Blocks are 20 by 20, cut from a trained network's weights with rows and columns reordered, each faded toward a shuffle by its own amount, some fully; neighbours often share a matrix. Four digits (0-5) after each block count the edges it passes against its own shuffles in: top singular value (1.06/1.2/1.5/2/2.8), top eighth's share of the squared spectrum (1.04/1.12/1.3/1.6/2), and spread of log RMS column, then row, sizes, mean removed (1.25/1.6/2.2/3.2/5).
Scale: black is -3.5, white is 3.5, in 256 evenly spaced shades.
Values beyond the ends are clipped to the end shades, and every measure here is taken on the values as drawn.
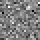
0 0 0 0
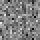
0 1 0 0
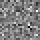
2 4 1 1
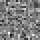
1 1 0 0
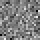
0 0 0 0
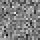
1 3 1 0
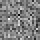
2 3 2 0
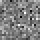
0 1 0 1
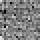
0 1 0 0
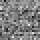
1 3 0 0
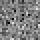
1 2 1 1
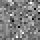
0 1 1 0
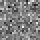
0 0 0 0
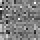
2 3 2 0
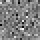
0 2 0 0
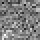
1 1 0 0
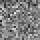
0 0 1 0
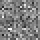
2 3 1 1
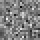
1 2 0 0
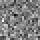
1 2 0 1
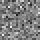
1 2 0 0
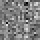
3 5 2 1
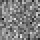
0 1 1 0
